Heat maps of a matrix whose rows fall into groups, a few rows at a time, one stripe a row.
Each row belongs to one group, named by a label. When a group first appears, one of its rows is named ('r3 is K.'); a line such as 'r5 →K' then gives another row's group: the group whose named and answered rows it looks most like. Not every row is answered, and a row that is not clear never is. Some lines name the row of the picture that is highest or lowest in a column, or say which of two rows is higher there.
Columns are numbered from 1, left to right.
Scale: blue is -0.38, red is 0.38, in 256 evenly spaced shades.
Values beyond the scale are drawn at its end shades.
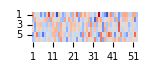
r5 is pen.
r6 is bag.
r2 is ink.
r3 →bag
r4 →bag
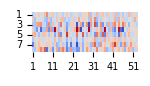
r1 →ink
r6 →bag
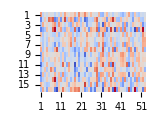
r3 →ink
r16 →ink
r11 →bag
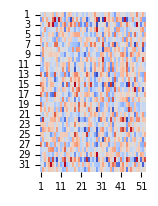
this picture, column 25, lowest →30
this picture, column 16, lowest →2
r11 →bag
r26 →ink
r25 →pen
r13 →pen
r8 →ink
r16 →ink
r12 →bag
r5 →ink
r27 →pen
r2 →ink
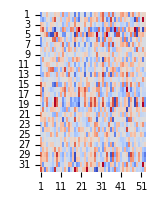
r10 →ink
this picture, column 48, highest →4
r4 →ink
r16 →bag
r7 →bag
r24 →bag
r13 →bag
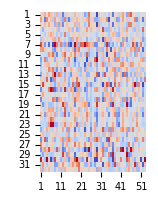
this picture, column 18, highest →7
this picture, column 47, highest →7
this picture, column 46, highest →28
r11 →bag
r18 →ink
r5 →pen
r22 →pen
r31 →ink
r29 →bag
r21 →pen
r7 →pen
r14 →pen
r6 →ink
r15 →ink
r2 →pen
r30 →pen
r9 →pen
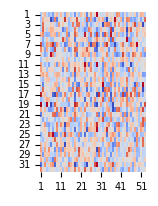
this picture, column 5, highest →25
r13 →ink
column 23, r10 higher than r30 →No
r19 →pen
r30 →pen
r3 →ink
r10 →bag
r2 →pen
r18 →bag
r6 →bag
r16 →ink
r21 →ink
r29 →bag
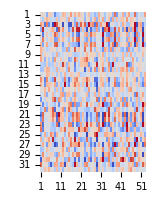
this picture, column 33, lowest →23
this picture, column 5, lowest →3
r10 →pen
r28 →bag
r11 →bag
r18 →ink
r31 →pen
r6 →ink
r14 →pen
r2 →bag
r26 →pen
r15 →pen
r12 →bag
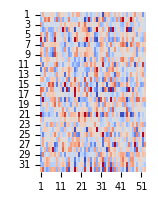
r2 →bag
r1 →ink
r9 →pen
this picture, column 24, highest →6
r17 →pen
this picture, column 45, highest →16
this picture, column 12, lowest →16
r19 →ink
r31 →bag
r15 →pen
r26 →ink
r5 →pen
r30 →bag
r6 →pen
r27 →ink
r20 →bag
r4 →bag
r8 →pen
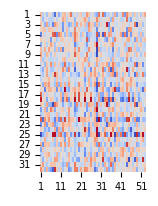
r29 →bag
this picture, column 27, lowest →23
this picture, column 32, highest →30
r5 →ink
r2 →bag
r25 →ink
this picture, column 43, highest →25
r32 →pen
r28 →bag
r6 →pen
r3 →pen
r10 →bag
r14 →bag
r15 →bag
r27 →bag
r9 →pen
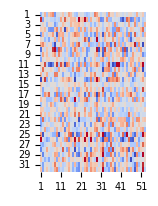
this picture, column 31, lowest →2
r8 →ink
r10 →bag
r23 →bag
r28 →bag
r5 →ink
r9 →ink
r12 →ink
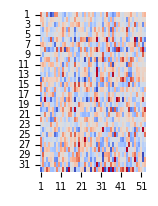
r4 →bag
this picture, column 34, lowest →20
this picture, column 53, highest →20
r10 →bag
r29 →ink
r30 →ink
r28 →bag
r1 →pen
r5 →bag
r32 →bag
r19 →bag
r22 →pen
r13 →bag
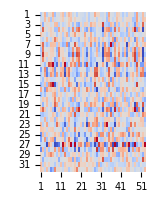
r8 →ink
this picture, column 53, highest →27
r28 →bag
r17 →ink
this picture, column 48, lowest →19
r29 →pen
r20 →ink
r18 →ink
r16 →pen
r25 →bag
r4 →ink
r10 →ink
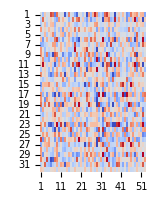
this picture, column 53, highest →17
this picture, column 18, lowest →12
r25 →ink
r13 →pen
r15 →bag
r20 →ink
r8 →pen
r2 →ink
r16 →ink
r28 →pen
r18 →pen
